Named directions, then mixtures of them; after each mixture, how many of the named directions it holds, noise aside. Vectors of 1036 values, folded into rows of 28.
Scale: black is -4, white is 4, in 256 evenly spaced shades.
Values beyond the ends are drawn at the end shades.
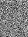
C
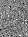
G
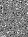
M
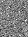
two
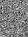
three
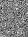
two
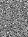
three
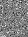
one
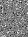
one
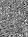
three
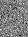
two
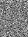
three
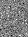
one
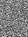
three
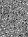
two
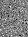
one
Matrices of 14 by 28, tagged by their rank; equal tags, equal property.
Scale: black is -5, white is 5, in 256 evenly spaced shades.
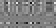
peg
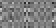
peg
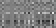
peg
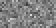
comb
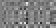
peg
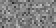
comb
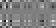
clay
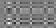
clay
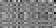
peg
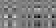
clay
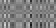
clay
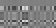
clay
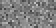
comb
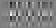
clay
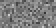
comb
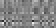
peg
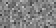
comb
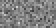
comb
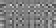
peg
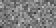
comb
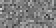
comb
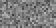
comb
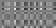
clay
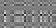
clay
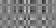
clay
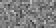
comb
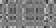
peg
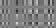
clay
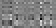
peg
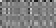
peg
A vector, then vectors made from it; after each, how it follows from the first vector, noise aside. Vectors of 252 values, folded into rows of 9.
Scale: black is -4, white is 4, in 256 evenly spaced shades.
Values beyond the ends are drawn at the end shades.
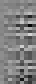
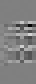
partly zeroed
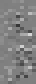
partly zeroed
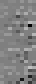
partly zeroed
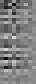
reversed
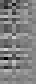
reversed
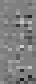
partly zeroed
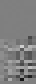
partly zeroed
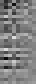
reversed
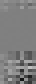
partly zeroed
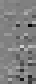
partly zeroed
